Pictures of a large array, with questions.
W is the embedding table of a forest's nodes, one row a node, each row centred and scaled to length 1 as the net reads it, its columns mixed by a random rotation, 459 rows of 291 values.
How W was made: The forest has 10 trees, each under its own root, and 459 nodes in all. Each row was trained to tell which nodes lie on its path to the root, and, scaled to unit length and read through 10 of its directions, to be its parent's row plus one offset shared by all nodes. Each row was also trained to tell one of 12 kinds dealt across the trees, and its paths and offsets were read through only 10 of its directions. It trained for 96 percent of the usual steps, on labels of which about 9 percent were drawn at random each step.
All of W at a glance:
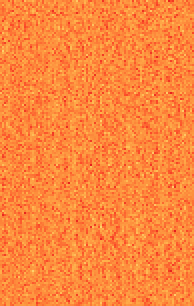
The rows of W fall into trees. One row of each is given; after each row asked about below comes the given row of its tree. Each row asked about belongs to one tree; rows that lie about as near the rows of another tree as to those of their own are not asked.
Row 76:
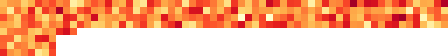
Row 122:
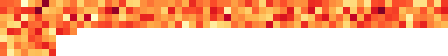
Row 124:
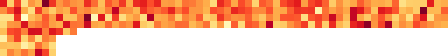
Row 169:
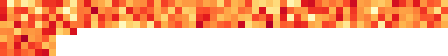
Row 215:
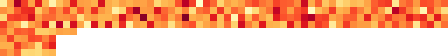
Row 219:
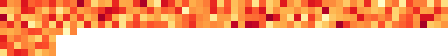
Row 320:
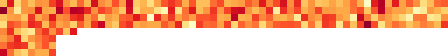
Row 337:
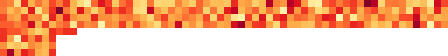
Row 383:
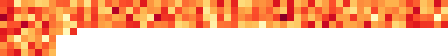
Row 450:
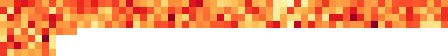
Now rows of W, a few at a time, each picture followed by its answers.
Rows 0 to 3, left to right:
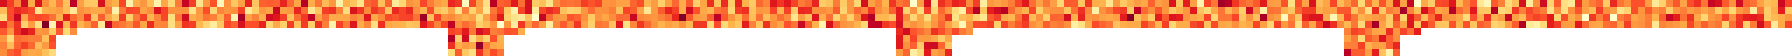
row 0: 219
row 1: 219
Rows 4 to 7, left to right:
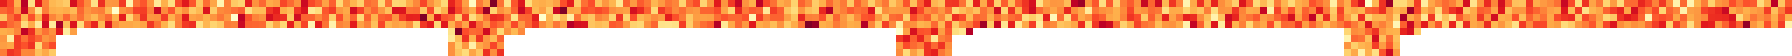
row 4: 219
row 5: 383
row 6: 169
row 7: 215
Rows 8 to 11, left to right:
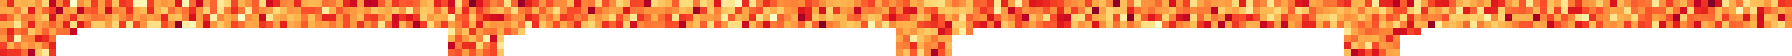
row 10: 450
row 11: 124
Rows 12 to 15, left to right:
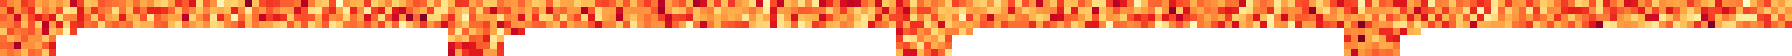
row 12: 383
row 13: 122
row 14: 219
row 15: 219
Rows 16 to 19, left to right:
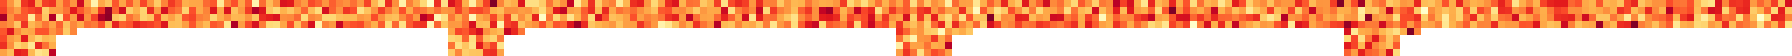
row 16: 337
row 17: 219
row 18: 215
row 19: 215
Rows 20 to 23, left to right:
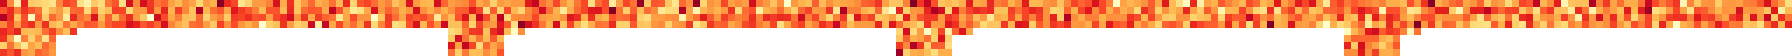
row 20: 337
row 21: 450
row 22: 76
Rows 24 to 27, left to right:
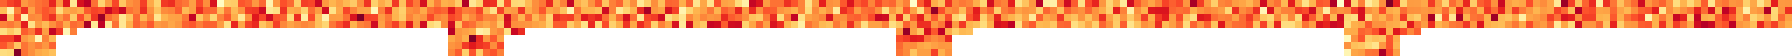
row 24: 169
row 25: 215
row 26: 383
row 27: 124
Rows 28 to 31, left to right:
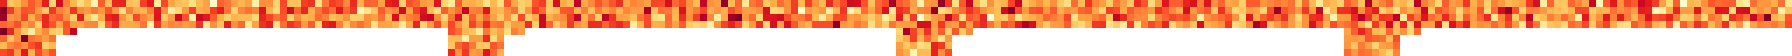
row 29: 76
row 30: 383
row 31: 337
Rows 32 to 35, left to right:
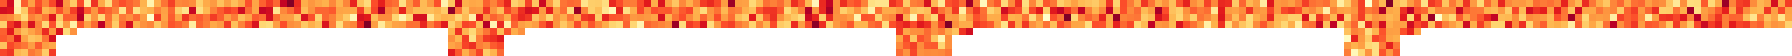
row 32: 383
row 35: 76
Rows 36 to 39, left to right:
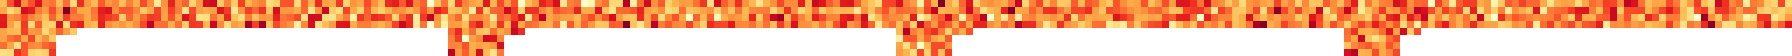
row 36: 215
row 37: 76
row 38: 383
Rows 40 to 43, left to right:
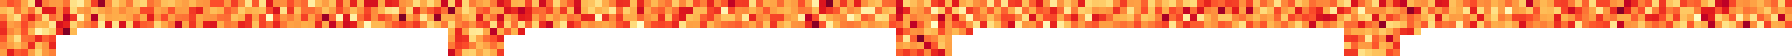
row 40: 215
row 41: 320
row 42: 219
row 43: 215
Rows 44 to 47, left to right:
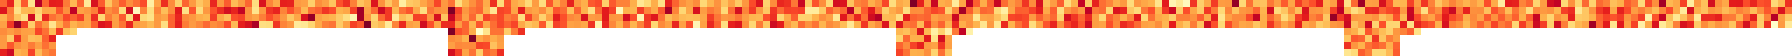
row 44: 219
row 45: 337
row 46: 215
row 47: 215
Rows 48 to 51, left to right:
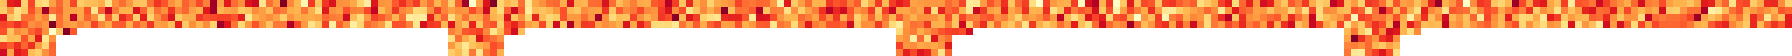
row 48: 122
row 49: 215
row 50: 320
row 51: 450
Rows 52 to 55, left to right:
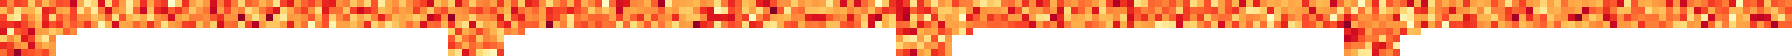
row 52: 219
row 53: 122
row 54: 337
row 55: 383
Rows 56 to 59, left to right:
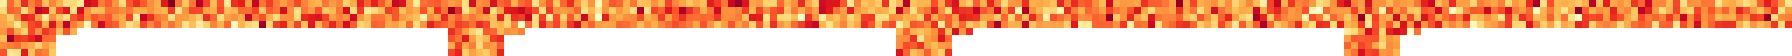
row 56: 76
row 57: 337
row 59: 124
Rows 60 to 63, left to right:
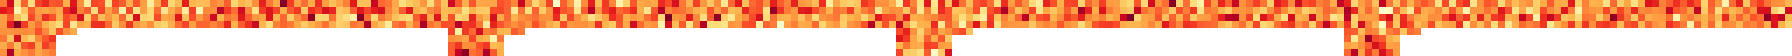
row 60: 219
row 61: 219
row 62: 76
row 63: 219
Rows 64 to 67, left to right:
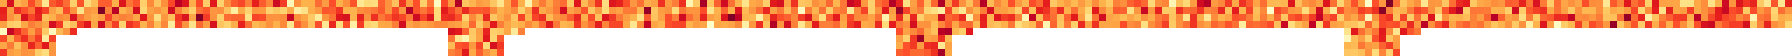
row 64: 122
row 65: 122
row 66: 124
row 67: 122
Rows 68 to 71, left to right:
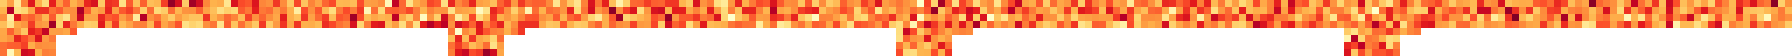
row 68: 320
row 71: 450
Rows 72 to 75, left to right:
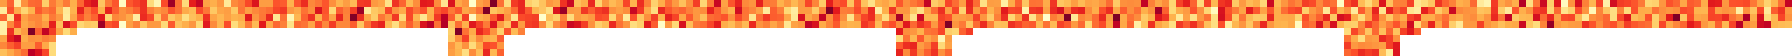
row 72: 169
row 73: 383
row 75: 122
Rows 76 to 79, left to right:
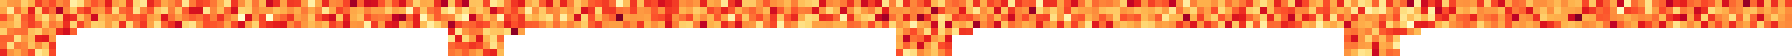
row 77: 215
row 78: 76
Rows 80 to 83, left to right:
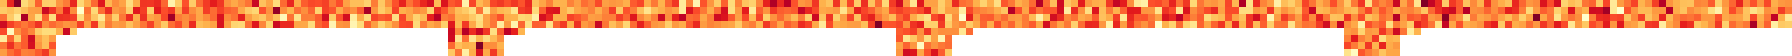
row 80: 215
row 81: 219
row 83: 450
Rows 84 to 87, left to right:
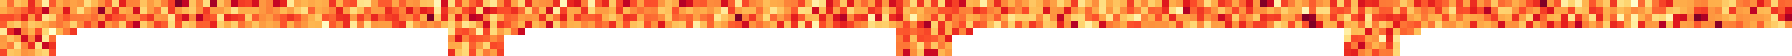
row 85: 76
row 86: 383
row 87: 169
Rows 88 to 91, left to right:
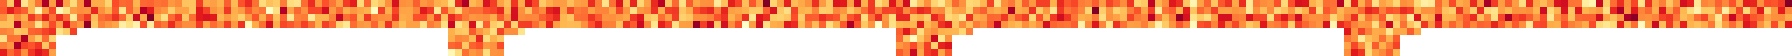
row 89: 215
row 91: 215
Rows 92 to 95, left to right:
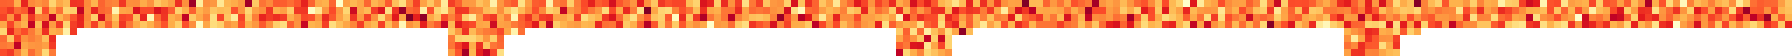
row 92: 383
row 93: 169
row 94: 76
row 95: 219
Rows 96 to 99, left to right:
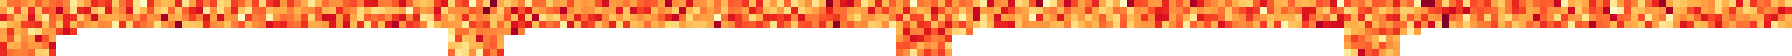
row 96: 76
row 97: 76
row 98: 383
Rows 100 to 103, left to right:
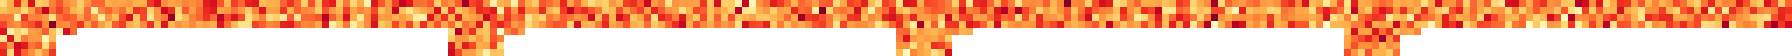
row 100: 76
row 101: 122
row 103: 122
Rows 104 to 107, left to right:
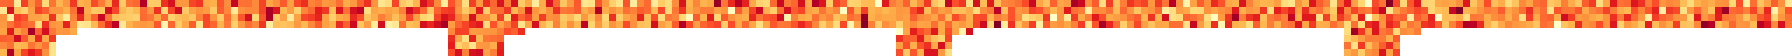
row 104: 219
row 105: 337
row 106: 169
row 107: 383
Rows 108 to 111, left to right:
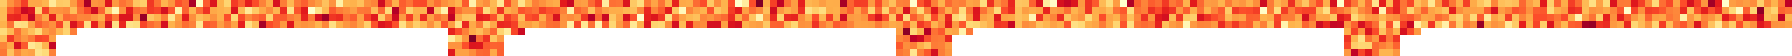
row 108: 76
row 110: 383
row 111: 219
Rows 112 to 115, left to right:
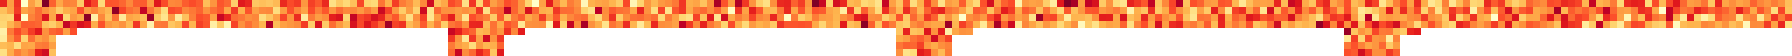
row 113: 337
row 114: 122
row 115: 337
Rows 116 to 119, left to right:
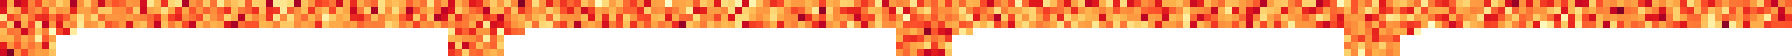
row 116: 219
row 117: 383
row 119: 215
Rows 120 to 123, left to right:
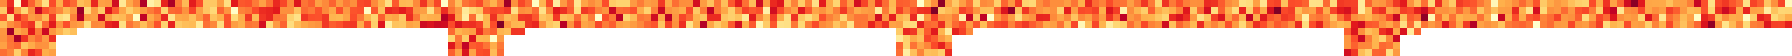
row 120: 383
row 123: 383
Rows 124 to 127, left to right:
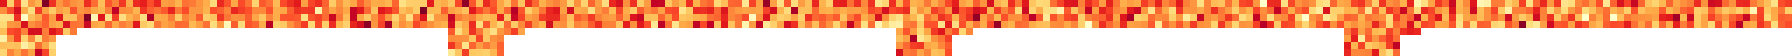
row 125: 215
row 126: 320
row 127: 76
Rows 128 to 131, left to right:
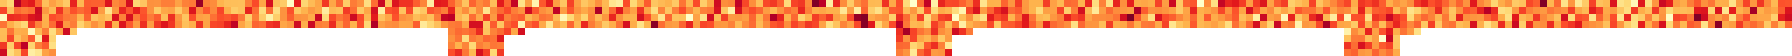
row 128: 76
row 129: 383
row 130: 337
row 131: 169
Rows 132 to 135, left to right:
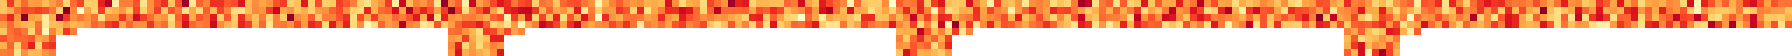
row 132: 215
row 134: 219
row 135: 450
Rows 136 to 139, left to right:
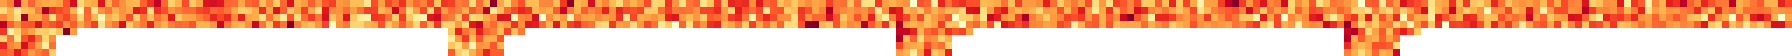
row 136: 215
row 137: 383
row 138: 337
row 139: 337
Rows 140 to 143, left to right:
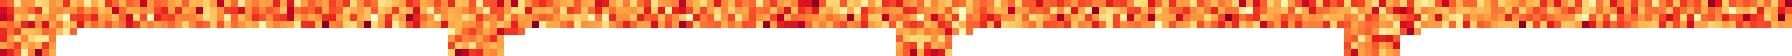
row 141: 124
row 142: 169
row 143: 215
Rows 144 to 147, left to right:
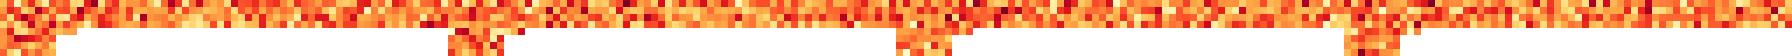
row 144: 320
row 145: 122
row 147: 124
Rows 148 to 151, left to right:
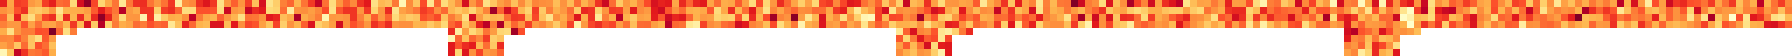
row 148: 124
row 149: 76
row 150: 122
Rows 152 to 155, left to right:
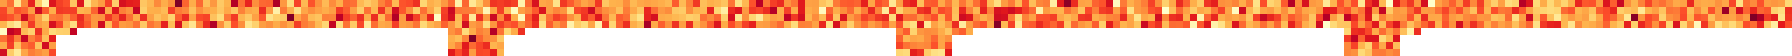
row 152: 320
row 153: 169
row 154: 122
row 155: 383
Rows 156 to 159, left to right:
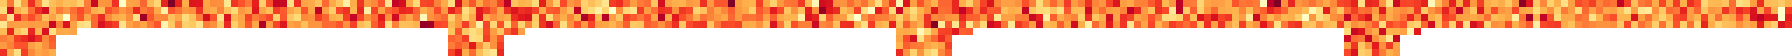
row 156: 122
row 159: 383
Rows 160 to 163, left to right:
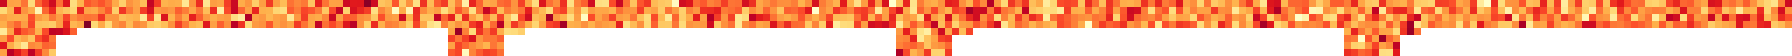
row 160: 124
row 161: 383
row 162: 320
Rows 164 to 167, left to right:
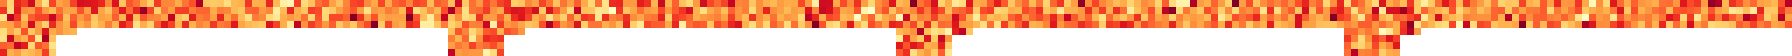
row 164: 450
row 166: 215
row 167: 215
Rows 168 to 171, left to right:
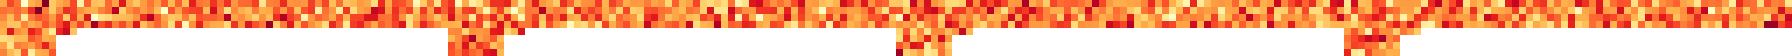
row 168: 122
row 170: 76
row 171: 122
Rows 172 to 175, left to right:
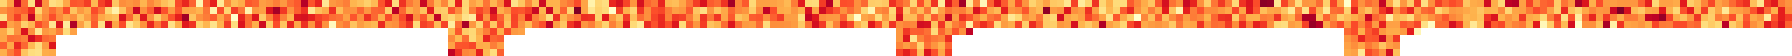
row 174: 383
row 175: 215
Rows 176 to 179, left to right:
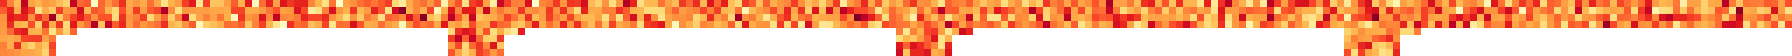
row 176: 337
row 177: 383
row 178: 122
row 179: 76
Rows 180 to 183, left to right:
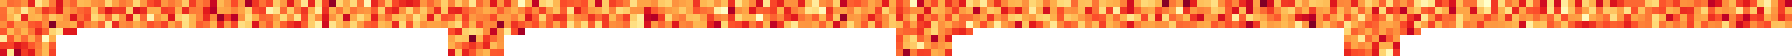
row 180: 320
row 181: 320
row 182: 337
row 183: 122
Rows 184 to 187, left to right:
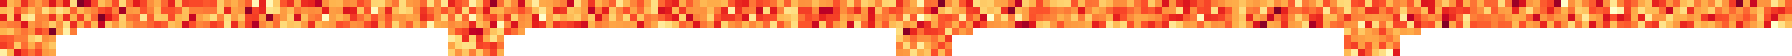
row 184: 124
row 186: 383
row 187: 122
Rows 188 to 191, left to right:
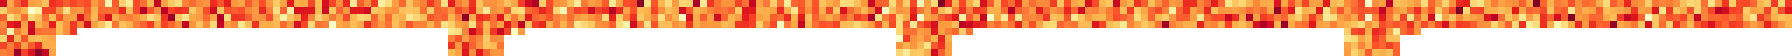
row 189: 124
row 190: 450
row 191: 122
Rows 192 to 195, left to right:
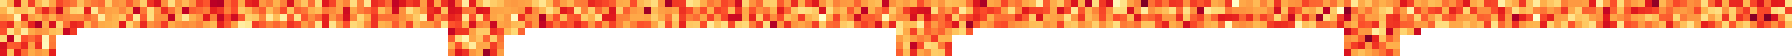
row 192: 76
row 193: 337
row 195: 383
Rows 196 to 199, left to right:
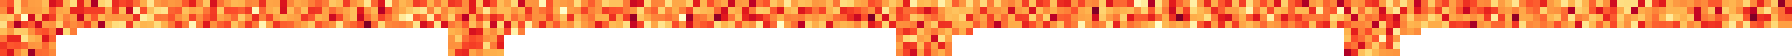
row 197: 219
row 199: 383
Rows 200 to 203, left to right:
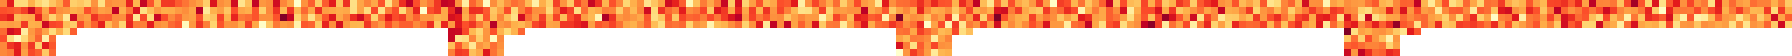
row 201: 337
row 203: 337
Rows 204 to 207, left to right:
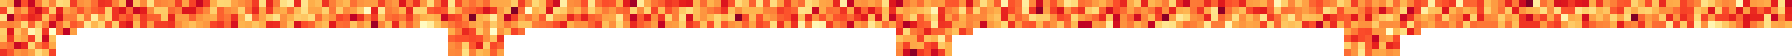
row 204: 76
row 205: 215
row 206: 219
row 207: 215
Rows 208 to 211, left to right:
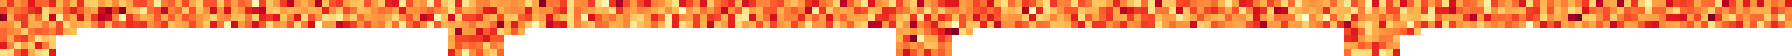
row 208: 337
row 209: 122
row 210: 124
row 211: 76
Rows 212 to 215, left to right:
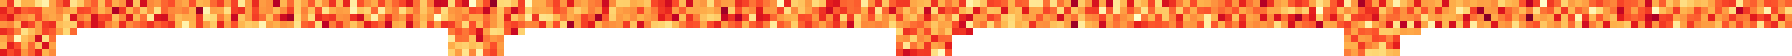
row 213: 215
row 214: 122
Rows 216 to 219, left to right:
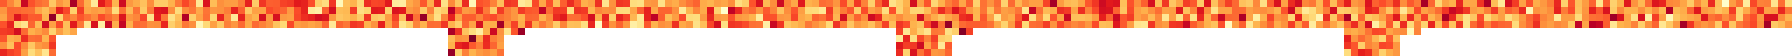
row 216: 337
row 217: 320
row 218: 76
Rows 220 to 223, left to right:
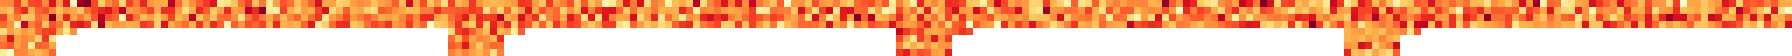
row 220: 450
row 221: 383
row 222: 337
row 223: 76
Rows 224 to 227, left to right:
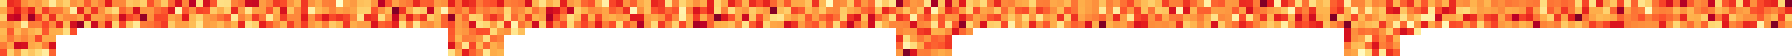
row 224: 76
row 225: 219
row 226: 219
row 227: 215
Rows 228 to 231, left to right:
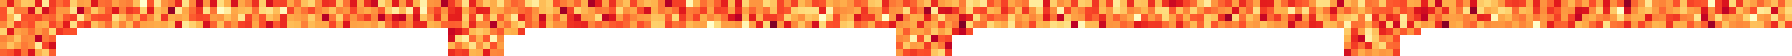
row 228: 122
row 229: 337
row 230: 122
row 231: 320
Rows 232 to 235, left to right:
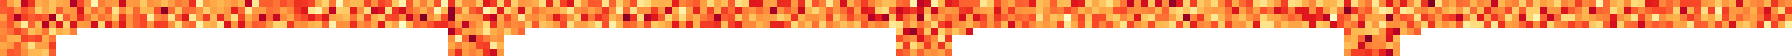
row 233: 219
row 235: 124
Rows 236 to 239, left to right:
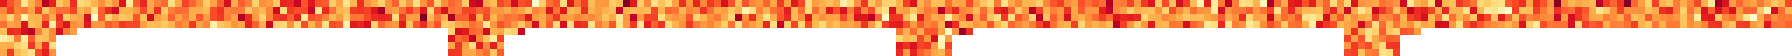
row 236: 219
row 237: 383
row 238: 122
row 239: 122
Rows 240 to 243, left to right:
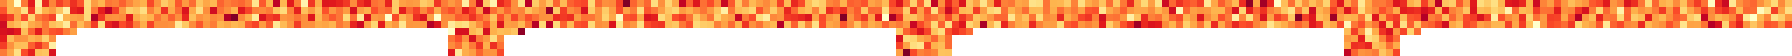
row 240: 337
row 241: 320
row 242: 219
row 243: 320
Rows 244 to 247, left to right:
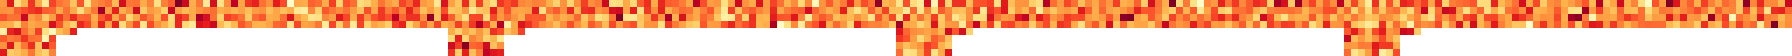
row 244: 122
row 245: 450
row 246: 76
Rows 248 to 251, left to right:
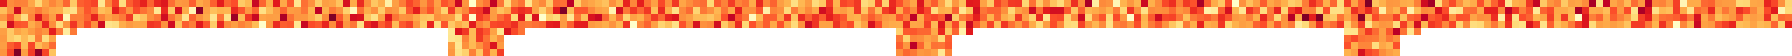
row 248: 169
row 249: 122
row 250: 383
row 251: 124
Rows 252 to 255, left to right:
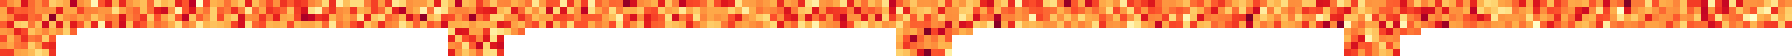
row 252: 337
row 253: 122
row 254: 169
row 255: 320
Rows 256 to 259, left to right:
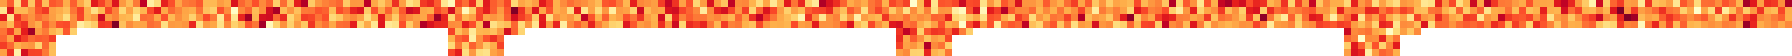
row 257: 215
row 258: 383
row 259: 215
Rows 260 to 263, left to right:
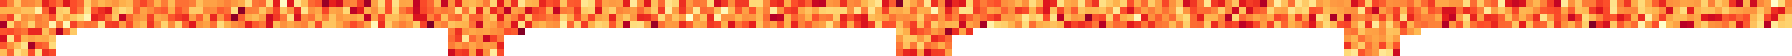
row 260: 219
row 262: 124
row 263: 122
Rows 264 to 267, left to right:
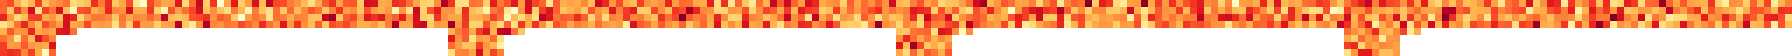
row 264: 122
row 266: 450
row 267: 219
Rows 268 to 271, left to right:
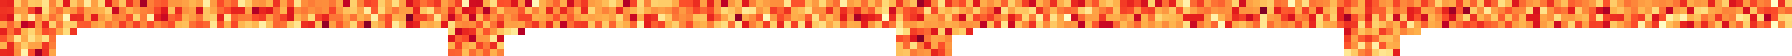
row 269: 383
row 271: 337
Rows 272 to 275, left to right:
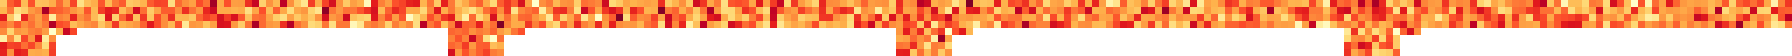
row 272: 122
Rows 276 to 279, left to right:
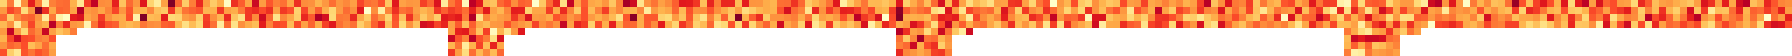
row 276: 320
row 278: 383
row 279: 76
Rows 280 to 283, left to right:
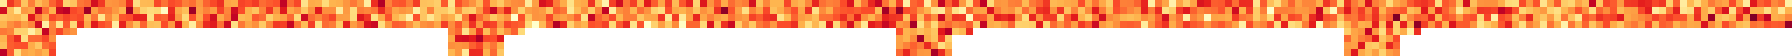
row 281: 215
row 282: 124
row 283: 383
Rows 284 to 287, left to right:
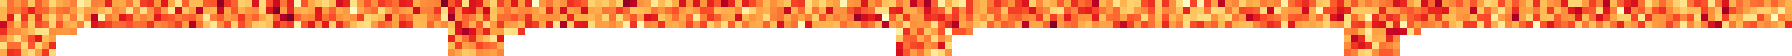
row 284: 215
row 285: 383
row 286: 122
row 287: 450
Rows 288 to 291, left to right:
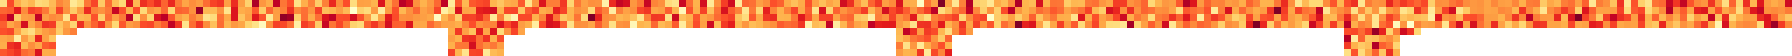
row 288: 76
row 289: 122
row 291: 219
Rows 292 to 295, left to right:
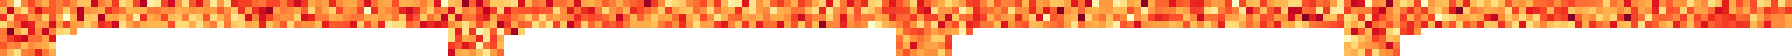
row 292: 383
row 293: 76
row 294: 383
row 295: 122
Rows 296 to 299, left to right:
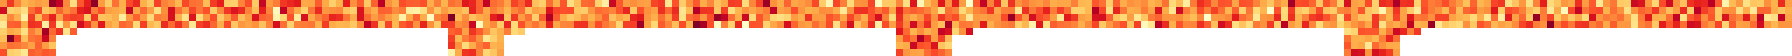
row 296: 450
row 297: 219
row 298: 450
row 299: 124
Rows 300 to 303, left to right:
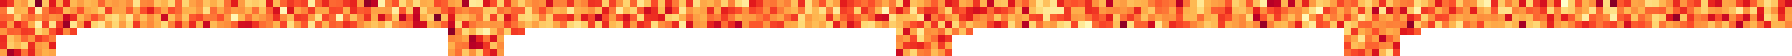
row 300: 219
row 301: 215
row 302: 122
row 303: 122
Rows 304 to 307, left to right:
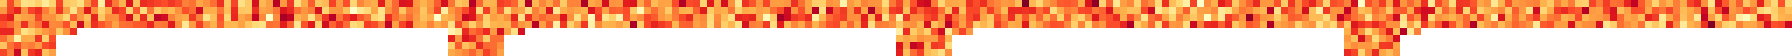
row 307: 383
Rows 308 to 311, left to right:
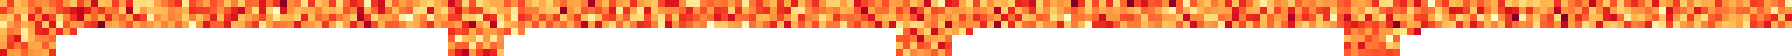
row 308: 320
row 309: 219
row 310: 320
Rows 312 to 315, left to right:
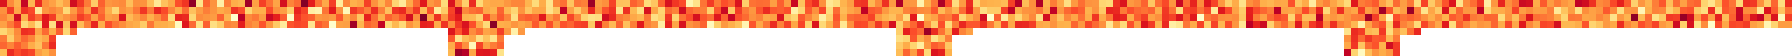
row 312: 219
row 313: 219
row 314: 219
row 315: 76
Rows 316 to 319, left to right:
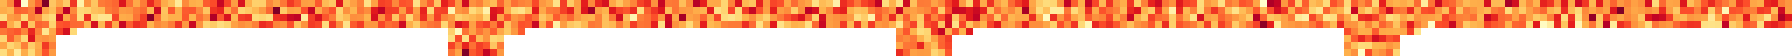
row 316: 215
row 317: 169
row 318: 320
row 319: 215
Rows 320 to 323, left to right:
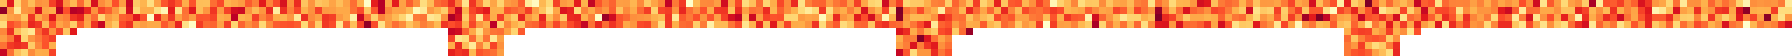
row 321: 337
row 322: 383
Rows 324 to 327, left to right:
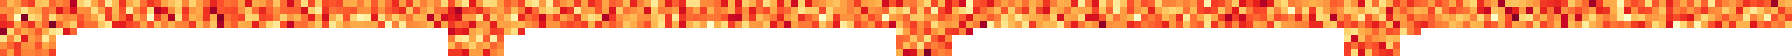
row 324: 337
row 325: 337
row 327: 450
